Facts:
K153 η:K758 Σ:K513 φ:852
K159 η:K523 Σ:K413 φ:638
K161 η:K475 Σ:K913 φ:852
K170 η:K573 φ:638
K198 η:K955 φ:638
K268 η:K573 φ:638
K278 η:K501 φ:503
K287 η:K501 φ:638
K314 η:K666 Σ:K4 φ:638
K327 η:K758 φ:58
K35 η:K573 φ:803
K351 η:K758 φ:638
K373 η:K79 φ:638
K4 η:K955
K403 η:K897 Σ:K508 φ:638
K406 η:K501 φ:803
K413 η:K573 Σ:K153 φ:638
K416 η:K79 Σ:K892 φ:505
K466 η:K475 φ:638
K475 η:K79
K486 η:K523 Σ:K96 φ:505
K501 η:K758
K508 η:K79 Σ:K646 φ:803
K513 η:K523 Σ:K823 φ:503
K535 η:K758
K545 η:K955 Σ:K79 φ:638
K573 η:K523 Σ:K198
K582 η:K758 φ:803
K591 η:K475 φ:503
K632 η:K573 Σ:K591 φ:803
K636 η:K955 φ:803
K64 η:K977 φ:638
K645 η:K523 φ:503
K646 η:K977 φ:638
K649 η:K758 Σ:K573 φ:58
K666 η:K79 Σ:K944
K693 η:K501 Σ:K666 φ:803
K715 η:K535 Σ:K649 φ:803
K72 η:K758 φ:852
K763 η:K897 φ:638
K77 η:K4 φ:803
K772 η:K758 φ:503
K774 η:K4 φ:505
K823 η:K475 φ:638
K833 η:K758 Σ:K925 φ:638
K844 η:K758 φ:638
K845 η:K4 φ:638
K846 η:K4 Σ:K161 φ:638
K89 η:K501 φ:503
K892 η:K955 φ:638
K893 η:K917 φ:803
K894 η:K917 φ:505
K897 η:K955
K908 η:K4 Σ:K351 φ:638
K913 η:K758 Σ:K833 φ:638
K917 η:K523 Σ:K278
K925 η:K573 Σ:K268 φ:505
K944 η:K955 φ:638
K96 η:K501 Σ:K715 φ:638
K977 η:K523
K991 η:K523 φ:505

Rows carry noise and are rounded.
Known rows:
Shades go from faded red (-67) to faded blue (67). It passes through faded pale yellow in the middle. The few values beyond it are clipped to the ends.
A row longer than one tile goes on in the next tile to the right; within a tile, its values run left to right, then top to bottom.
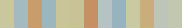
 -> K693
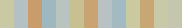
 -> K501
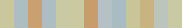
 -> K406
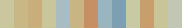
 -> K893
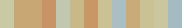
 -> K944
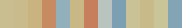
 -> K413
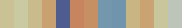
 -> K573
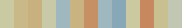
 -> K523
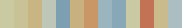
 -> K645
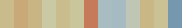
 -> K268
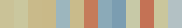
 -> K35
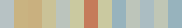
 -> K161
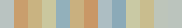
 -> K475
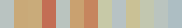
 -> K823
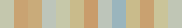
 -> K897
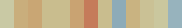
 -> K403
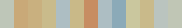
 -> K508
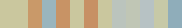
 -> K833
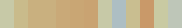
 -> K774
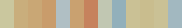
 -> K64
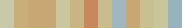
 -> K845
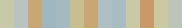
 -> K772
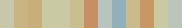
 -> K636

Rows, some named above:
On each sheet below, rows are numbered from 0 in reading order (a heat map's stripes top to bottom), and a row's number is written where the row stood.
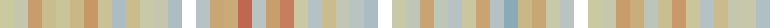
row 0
K844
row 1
K823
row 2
K327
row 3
K351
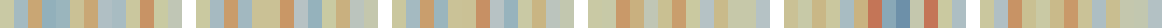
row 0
K89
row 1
K693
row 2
K693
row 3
K351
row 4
K632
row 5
K287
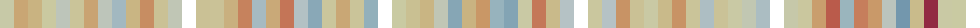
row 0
K4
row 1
K170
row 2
K645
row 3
K287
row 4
K486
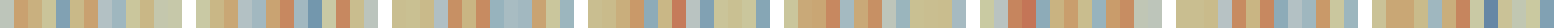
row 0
K79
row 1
K917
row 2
K925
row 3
K413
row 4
K646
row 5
K96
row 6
K925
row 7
K159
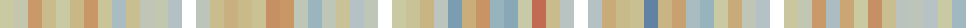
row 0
K844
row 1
K416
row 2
K645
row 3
K591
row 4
K913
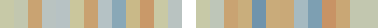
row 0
K327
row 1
K649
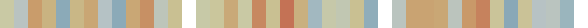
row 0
K715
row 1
K846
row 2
K314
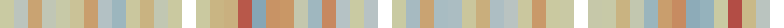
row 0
K582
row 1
K198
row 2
K278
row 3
K513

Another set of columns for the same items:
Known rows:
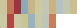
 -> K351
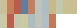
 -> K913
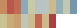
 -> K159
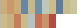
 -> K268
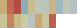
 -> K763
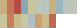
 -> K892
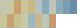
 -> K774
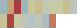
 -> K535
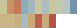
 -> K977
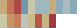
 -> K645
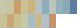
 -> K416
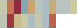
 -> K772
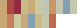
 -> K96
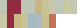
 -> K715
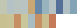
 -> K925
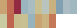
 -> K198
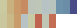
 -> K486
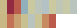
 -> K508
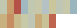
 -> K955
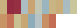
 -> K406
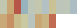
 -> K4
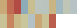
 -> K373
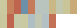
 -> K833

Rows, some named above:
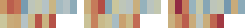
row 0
K64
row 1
K823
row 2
K632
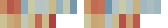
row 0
K159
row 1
K646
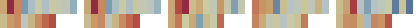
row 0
K893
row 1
K893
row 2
K96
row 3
K161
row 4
K573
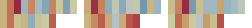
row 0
K89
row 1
K35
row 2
K591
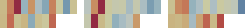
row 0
K278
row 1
K649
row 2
K917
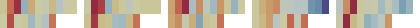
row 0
K844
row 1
K582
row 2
K287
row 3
K486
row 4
K649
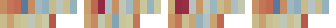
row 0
K846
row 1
K287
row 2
K693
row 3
K846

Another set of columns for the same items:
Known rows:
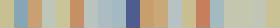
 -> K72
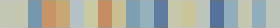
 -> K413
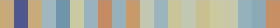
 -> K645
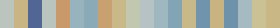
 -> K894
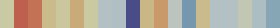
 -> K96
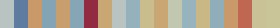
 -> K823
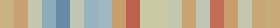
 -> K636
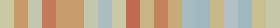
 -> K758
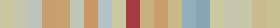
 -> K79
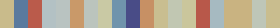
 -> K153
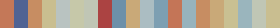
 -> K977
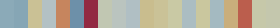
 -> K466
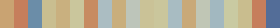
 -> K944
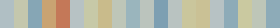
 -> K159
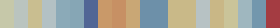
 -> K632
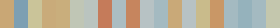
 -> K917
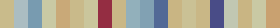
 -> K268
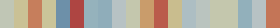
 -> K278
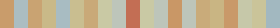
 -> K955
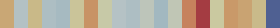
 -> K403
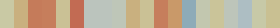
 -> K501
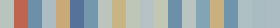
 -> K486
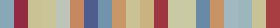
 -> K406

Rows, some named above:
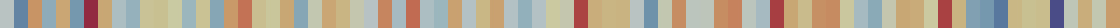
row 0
K823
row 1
K917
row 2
K327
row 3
K268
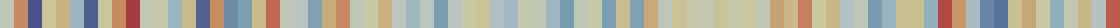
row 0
K893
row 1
K159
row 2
K416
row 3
K925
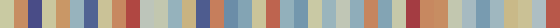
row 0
K893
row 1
K591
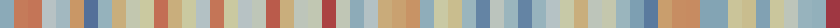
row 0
K693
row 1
K573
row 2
K35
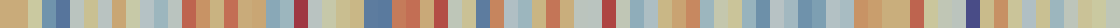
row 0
K774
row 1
K582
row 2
K573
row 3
K287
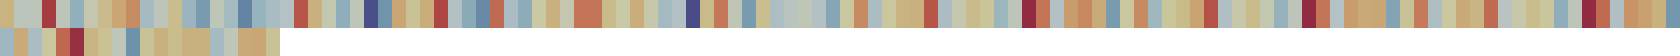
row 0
K573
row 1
K715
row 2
K96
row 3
K846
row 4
K846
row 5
K846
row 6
K833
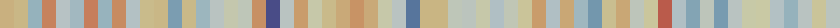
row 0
K198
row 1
K351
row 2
K646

